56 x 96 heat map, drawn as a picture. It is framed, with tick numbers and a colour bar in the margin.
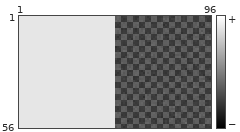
The table splits into one row of 2 panels. Panel 1,1: very high, flat. Panel 1,2: low, checkered.
